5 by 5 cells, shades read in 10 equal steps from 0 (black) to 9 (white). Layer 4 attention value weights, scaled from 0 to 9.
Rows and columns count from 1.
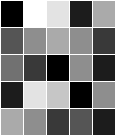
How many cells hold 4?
1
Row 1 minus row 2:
-3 4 2 -4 4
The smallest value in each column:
0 2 0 0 1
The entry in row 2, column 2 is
5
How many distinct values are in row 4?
5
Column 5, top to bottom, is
6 2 1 5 1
